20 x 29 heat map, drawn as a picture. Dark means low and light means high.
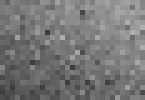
The grain is fine, like static. The top right is the ninth with the highest average. There is an overall slope up to the top right. Neither half mirrors the other. The histogram is bell-shaped.
